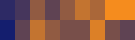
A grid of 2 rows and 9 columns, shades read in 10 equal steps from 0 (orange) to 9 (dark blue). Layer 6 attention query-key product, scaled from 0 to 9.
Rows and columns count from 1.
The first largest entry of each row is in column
1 1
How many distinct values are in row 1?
7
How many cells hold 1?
1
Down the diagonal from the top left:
8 6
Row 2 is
9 6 2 4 5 5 1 5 6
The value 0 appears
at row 1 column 8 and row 1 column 9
